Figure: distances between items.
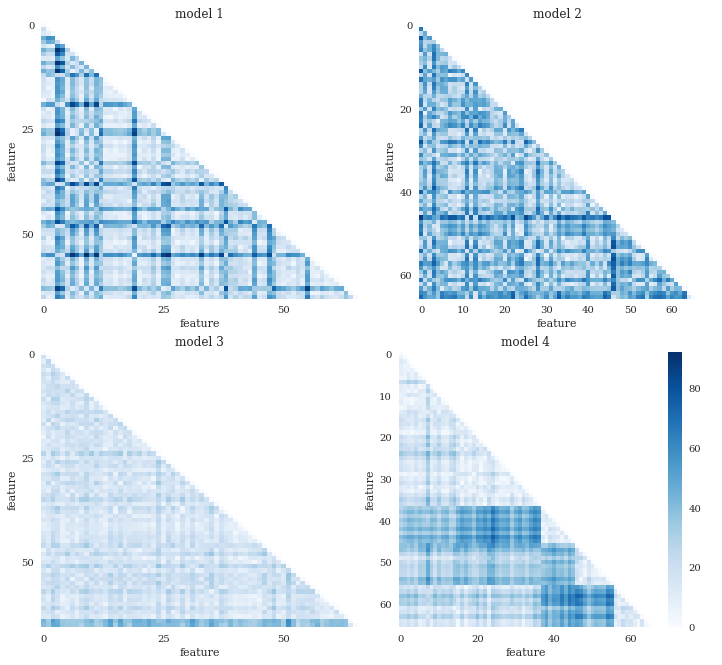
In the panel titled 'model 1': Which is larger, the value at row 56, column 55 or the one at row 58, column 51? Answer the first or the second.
the first
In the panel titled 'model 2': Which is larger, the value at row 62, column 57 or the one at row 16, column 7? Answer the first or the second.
the first
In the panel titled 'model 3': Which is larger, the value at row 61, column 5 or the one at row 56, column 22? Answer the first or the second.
the second
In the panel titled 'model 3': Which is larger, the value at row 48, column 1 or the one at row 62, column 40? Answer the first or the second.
the first
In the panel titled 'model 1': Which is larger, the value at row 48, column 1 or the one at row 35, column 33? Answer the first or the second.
the first
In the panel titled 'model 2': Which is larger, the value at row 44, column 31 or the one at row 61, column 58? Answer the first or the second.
the first
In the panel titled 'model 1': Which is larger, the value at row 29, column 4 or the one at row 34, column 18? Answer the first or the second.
the first
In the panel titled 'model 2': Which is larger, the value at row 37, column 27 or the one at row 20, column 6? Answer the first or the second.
the second
